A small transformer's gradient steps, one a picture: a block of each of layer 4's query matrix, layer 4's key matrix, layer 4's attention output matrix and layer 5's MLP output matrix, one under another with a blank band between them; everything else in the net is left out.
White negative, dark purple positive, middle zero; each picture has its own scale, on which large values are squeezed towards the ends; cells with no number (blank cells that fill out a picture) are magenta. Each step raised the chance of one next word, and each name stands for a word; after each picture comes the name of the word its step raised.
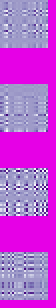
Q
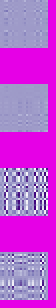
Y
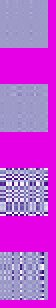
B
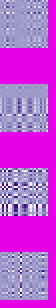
Q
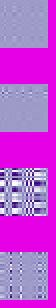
B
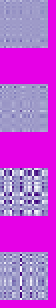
Y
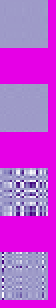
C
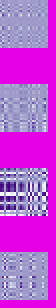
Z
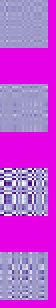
B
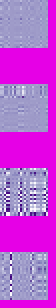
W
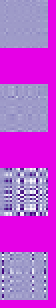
W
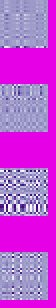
Q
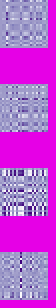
C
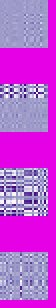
Y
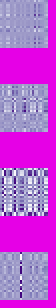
W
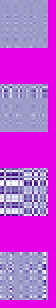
B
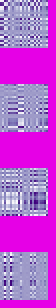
Y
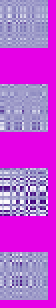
Y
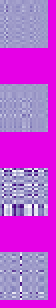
Q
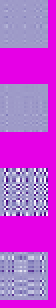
W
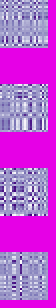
Z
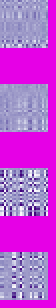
C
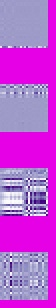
Y
